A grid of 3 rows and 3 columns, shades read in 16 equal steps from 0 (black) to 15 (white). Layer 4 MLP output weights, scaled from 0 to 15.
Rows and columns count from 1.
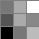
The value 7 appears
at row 1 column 1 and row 3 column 2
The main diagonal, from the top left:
7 10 11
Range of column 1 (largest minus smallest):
7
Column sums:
12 27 34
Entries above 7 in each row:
2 2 1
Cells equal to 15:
1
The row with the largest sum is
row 1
